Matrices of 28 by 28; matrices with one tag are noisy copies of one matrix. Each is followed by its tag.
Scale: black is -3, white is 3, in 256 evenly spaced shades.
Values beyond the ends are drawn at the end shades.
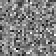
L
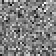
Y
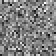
Y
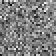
Y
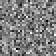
L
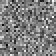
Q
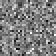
L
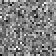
Y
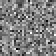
L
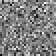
Y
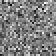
Y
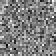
Q
